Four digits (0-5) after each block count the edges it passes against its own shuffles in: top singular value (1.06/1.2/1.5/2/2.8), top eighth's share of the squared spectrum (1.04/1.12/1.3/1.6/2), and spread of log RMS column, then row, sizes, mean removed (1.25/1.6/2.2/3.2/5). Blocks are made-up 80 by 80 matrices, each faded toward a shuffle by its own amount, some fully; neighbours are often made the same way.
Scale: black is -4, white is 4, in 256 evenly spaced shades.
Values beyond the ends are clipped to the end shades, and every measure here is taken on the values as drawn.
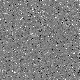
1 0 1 0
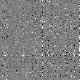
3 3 3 2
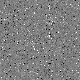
1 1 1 0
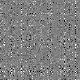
2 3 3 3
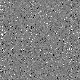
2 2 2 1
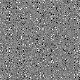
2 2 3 2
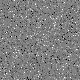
0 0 0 0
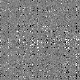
2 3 3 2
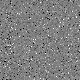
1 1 1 1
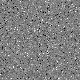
0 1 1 0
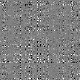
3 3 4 3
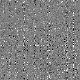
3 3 3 2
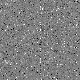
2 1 1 0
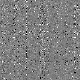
2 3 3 2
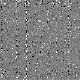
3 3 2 1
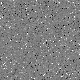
0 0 0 0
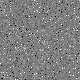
0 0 0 0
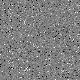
0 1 1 0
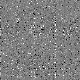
2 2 2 2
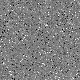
0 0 0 0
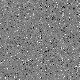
1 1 1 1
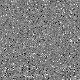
1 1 2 1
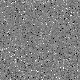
1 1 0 1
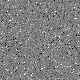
0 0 0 0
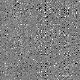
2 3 3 2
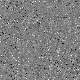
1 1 0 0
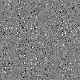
2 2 2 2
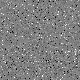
1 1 0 0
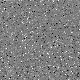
0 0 0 0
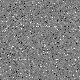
1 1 0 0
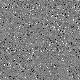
1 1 0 1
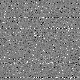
3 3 0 2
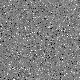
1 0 0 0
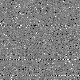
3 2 0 2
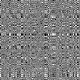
5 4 3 3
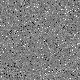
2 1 0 0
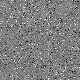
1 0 0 0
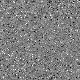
3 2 0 1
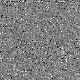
3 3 0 2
